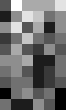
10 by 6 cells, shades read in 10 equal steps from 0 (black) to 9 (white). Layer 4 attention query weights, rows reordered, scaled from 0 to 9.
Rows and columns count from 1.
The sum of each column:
30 51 46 36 31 36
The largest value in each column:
5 9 8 7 6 8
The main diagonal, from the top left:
3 5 3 4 5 4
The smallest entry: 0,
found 3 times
